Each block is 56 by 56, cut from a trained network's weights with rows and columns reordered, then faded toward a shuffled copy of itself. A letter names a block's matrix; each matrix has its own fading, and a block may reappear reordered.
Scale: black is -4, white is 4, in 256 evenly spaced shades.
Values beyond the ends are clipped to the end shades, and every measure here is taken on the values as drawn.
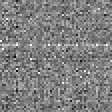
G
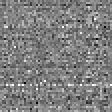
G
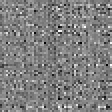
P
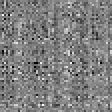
P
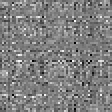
P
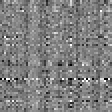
P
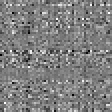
P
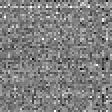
G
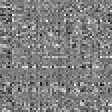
P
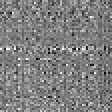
P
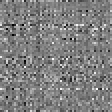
P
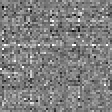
G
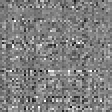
P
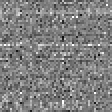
G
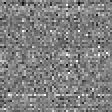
G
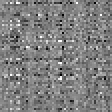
P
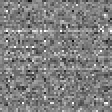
G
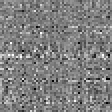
P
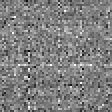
G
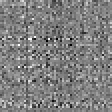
P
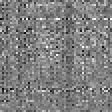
P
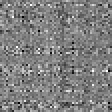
P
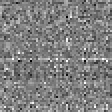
G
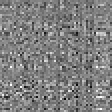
P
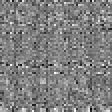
P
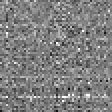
G
